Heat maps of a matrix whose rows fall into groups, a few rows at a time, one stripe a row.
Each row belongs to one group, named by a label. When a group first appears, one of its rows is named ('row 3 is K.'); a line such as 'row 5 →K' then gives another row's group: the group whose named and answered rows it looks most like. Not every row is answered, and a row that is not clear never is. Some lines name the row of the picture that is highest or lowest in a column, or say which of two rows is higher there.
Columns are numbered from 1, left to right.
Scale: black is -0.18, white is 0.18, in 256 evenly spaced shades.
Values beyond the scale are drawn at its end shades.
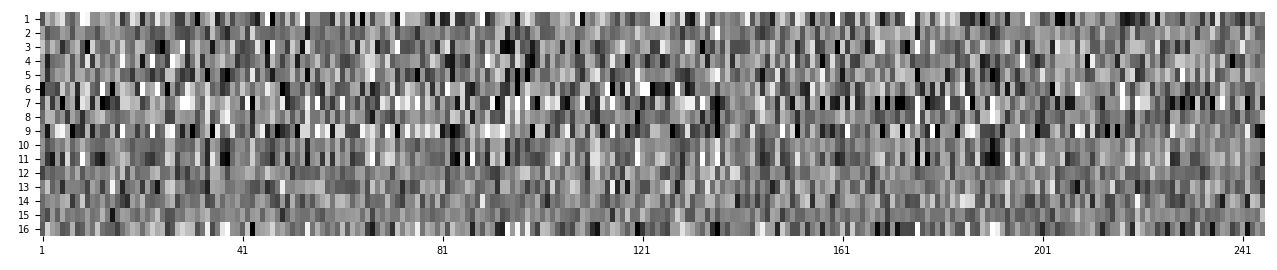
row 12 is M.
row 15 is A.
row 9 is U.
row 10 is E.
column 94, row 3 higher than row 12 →No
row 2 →E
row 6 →A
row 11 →E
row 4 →U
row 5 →E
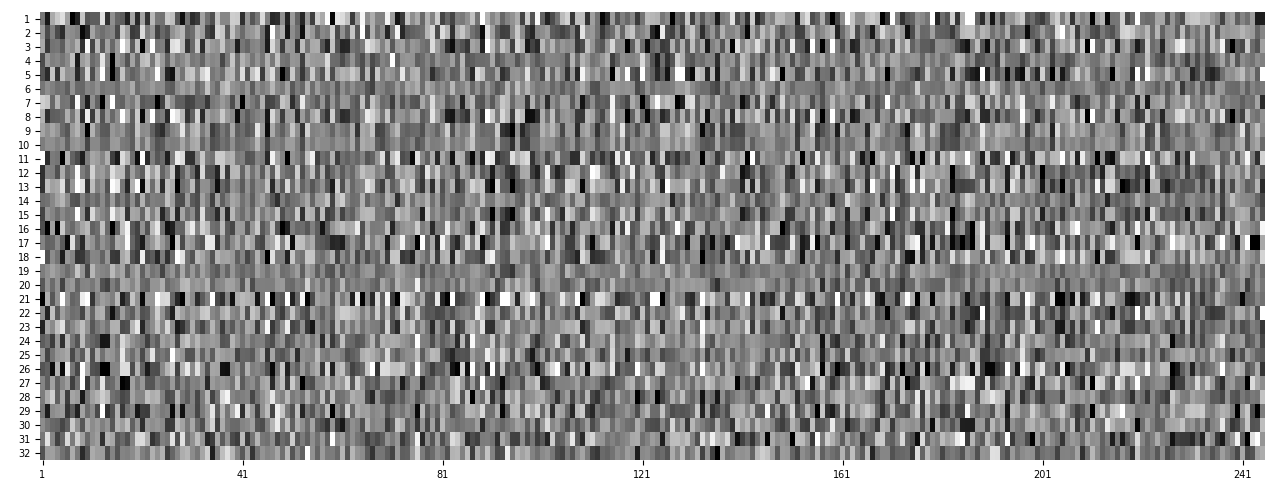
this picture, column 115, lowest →5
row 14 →U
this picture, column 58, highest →1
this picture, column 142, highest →21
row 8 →U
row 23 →M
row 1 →U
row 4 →A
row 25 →U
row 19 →M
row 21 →M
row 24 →E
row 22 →A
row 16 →A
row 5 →A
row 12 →M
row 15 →M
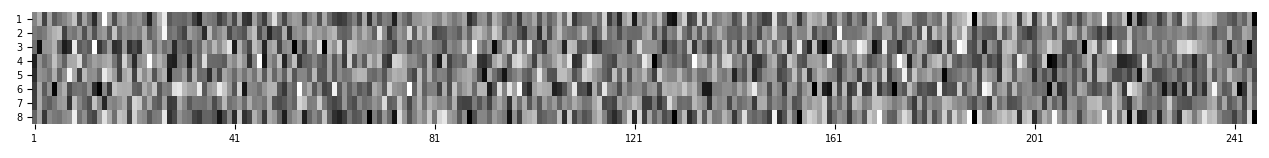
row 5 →M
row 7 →A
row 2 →U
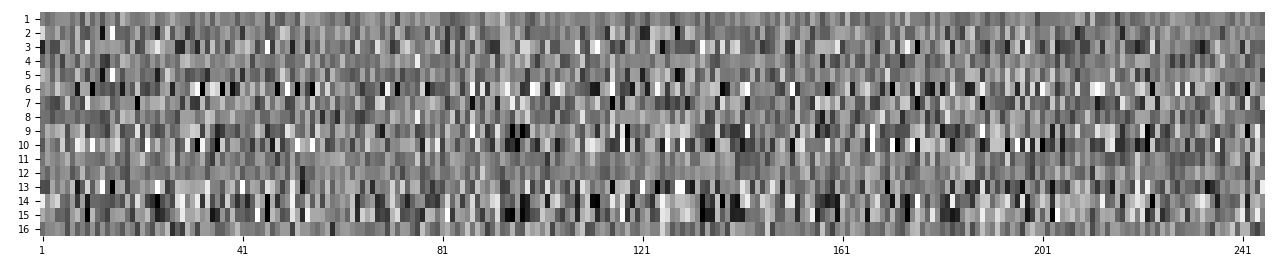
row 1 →U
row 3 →M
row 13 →A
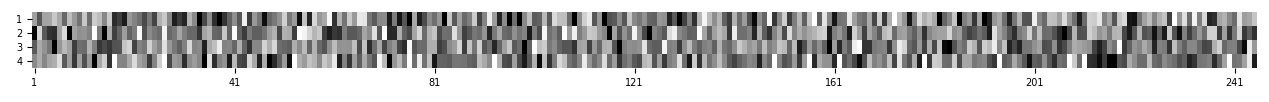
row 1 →E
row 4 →U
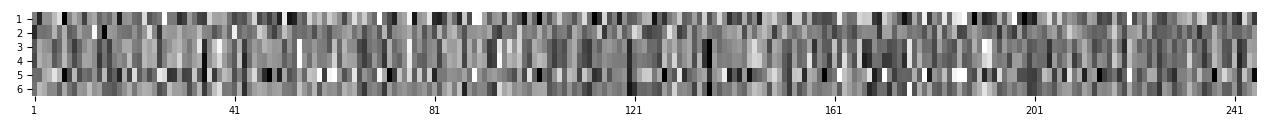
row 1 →U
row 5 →U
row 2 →A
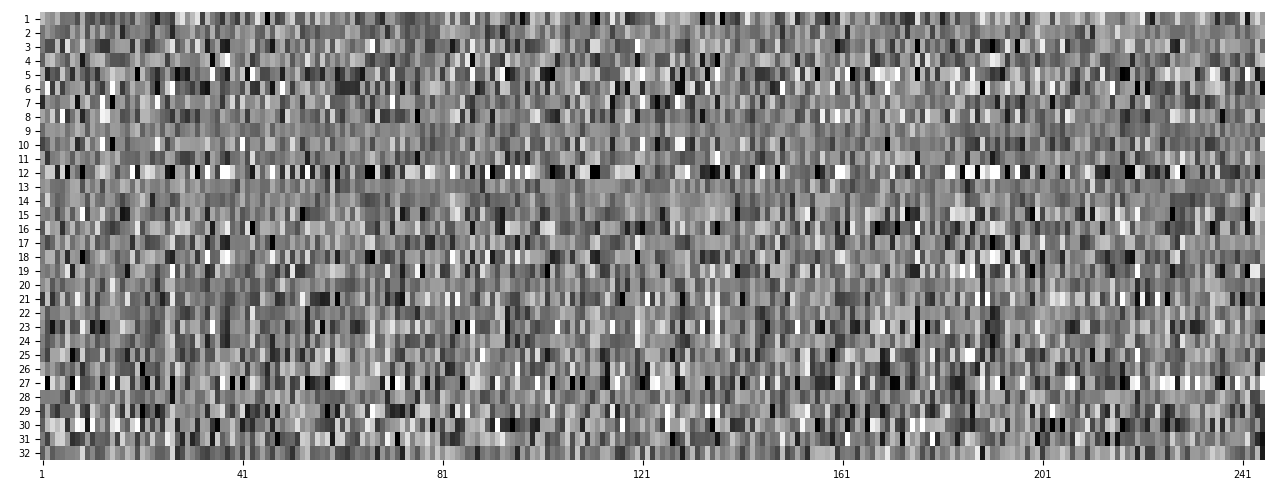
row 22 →E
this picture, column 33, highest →27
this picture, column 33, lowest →6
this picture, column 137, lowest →1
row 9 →M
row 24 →E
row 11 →E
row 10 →A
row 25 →U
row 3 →E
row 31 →U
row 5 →E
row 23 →E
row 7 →A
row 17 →E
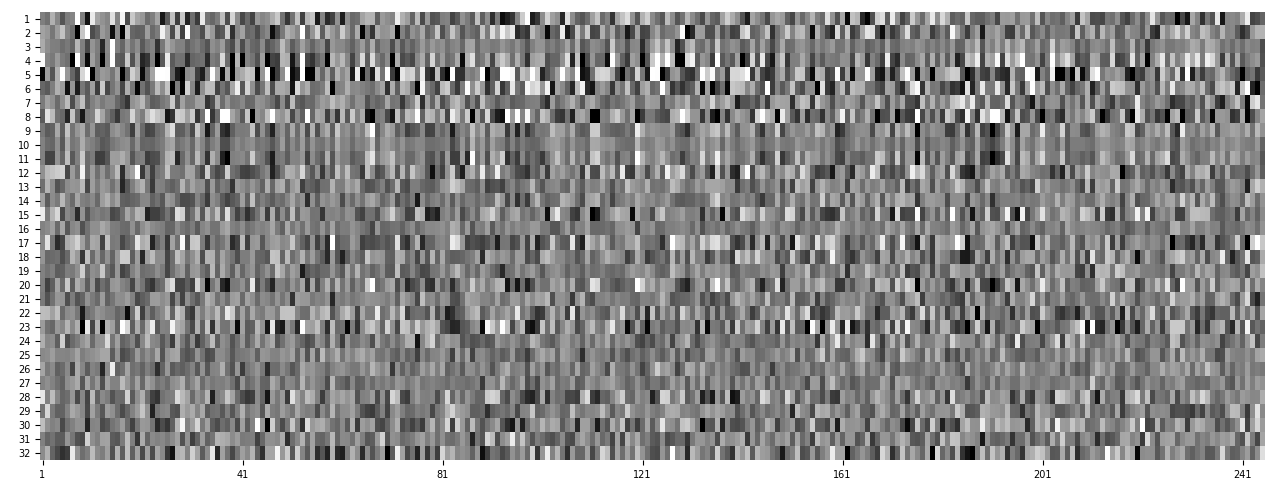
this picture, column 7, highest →32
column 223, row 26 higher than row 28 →Yes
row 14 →E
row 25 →E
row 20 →E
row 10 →E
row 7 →U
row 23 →U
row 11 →E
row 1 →M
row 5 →M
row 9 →E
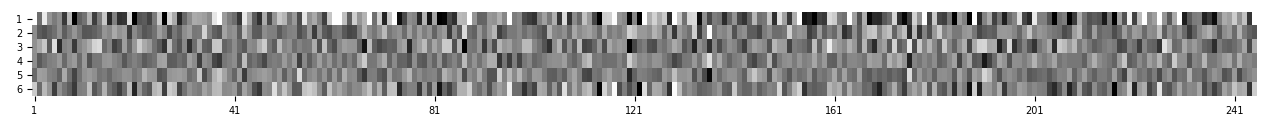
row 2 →E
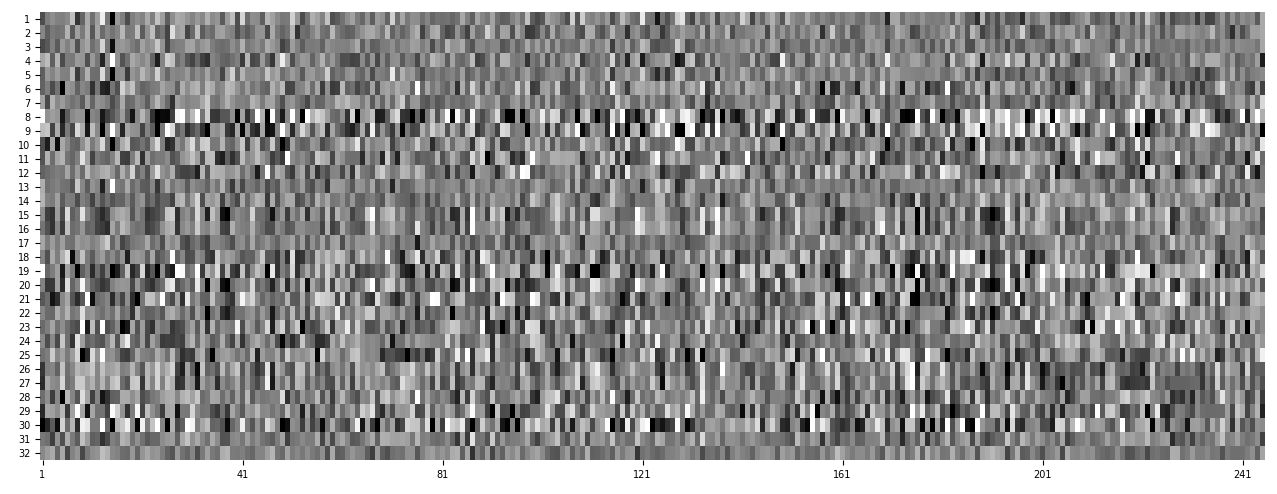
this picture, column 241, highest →8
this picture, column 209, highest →8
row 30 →A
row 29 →M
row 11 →M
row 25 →E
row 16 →E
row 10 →A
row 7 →A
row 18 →U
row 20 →E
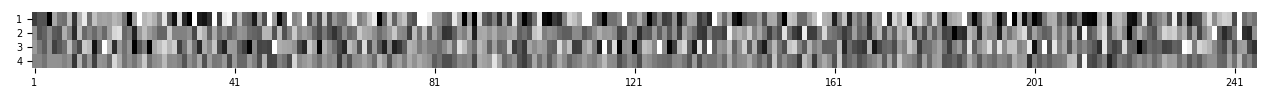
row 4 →U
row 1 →M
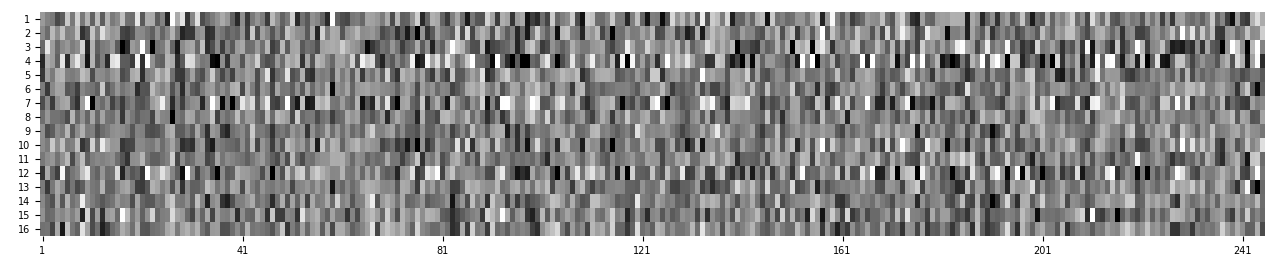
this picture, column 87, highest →4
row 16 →E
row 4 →M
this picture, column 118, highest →3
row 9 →E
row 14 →E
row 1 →U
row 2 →E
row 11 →U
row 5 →M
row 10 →E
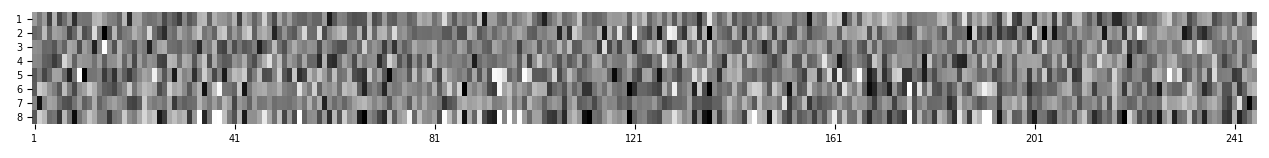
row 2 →A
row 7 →U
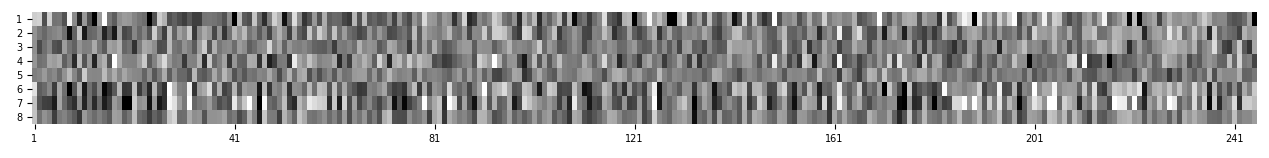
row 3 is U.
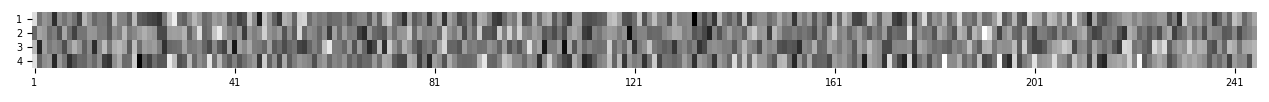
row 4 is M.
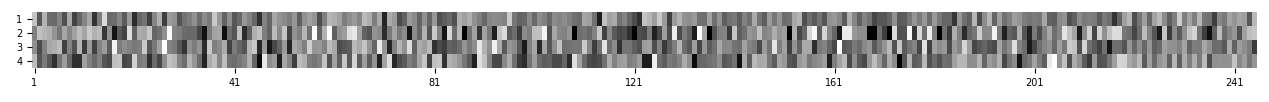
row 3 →U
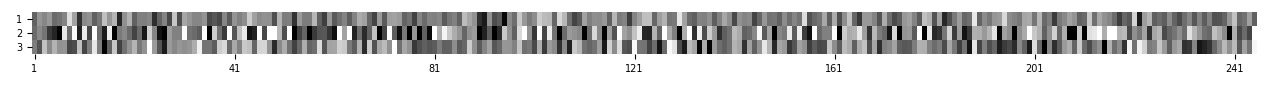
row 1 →M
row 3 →A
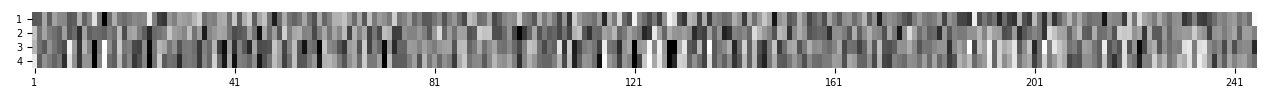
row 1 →A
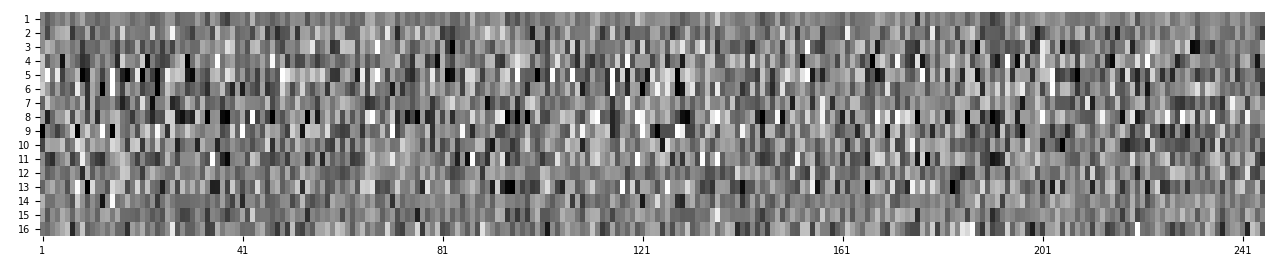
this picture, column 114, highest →9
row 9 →A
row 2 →U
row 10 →M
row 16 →U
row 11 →E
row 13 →M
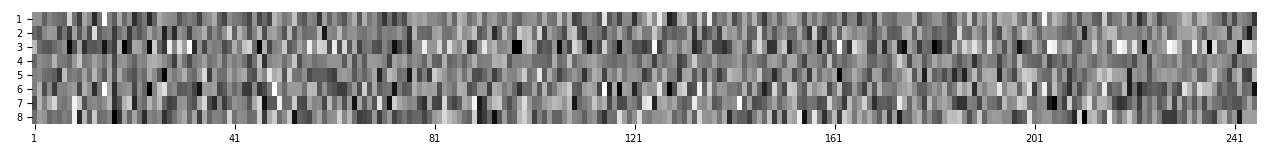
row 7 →M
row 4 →M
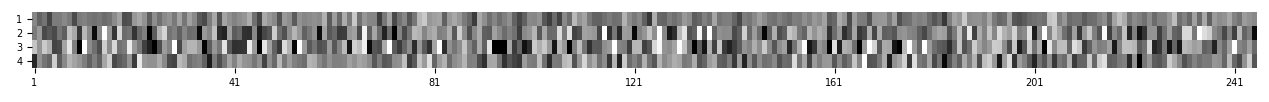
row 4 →M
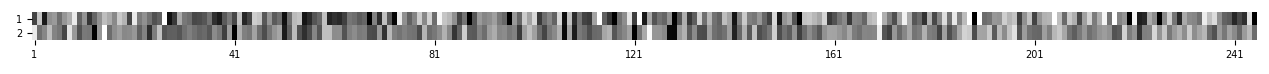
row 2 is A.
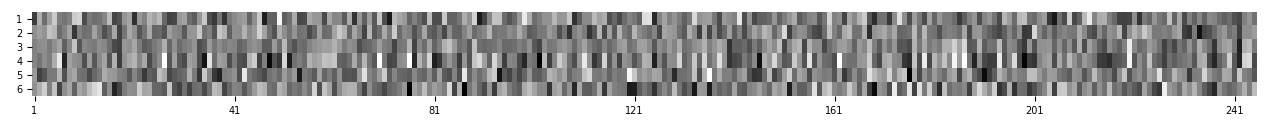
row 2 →A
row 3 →U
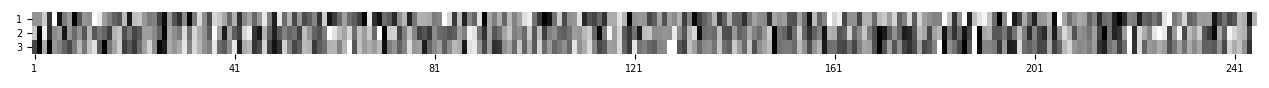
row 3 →A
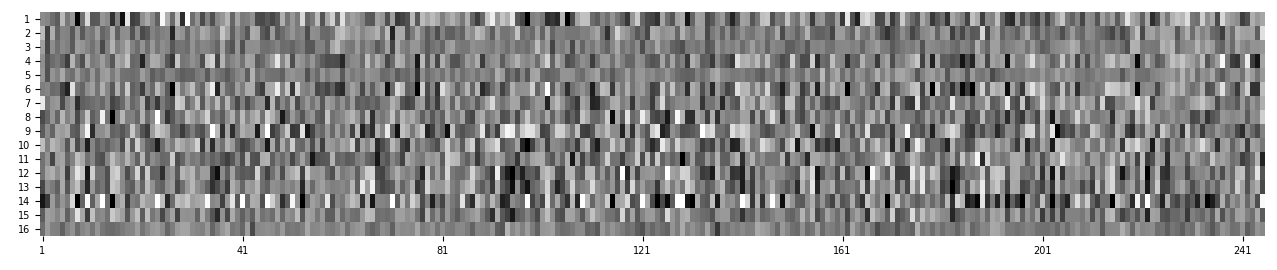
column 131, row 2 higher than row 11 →No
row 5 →E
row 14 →A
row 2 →A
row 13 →M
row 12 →M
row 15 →M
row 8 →A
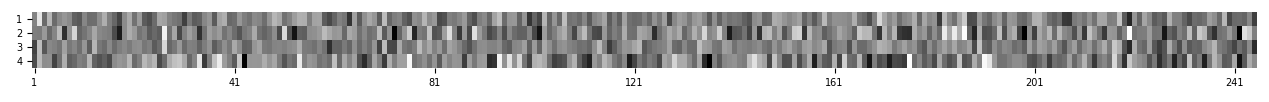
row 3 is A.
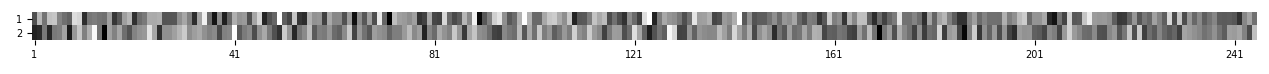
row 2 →A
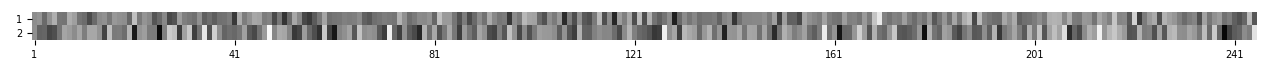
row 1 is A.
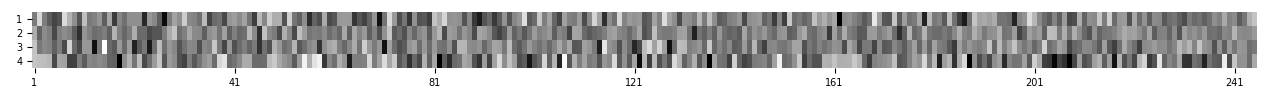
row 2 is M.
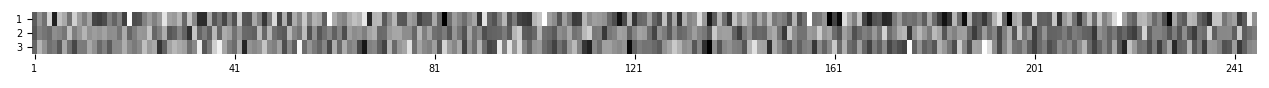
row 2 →M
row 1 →E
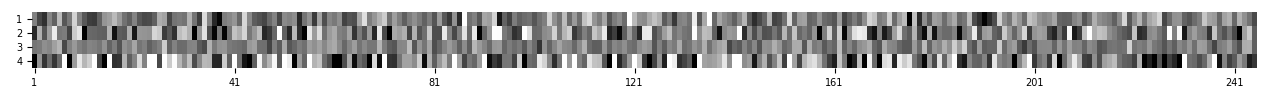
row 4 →A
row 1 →E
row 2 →M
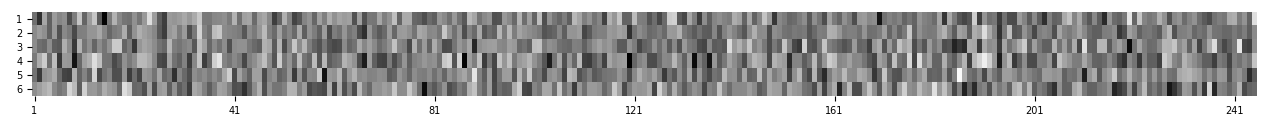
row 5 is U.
